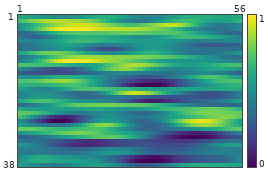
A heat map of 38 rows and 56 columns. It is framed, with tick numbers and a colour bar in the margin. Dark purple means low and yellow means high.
Roughest part: centre. Grain: streaks across. Ninth with the lowest average: bottom middle. Mirror symmetry: none.
